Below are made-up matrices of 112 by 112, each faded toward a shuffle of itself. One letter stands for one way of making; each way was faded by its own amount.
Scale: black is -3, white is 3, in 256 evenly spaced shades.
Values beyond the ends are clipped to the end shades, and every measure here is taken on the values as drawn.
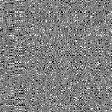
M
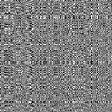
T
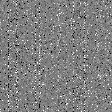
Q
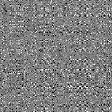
M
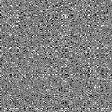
M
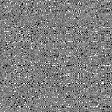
M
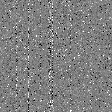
Q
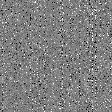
Q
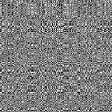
T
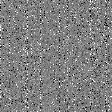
Q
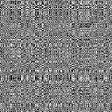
T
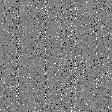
Q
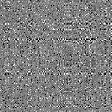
M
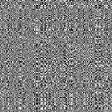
T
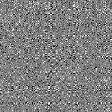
M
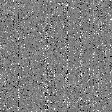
Q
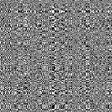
T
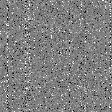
Q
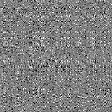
M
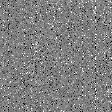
Q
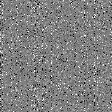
Q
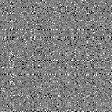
M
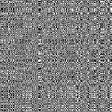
T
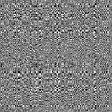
T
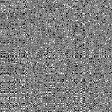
M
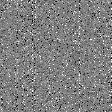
Q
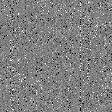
Q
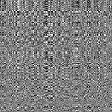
T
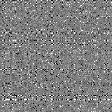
M
